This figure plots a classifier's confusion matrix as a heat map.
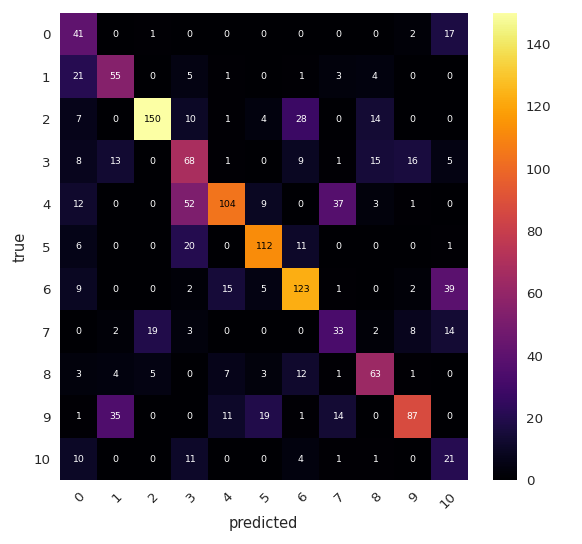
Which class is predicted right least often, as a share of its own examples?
7
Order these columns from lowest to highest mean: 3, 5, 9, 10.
10, 9, 5, 3
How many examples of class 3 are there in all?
136
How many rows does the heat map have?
11
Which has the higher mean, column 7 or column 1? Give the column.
1
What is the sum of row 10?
48
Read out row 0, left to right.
41 0 1 0 0 0 0 0 0 2 17
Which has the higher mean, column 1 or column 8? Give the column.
1
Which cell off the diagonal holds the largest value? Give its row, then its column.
4, 3
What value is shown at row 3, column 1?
13
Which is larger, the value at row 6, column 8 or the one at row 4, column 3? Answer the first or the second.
the second
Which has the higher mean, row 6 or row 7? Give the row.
6
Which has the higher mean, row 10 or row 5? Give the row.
5
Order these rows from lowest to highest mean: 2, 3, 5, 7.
7, 3, 5, 2
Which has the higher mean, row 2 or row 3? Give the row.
2
